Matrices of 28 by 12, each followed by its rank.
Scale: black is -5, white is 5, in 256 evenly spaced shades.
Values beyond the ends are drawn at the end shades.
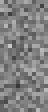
full rank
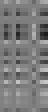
one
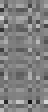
two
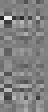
two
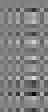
one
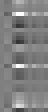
one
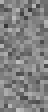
full rank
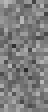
full rank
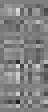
two
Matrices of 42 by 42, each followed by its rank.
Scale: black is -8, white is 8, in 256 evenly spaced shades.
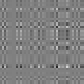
one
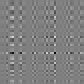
one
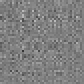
five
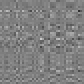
three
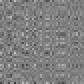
three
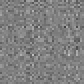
five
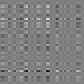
one
